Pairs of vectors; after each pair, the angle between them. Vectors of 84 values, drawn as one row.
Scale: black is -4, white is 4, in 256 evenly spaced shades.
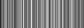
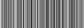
nearly opposite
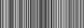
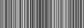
partly aligned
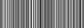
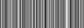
orthogonal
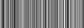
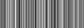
orthogonal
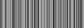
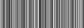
nearly opposite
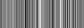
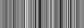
nearly opposite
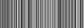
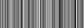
partly aligned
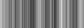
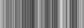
nearly parallel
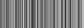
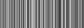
nearly opposite
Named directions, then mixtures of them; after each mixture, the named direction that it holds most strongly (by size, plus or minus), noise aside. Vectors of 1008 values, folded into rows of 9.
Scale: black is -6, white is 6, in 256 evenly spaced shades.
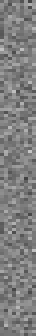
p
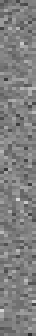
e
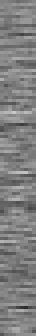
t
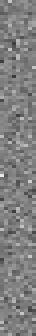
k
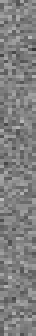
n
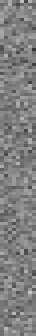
p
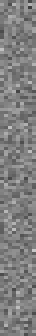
p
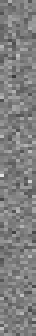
k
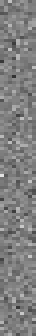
k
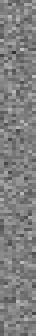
n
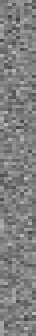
n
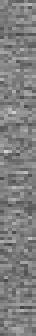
t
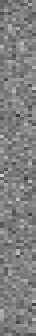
e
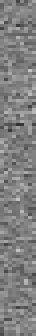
e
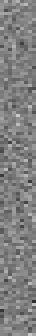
e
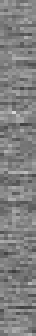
t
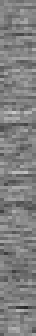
t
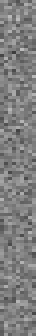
n
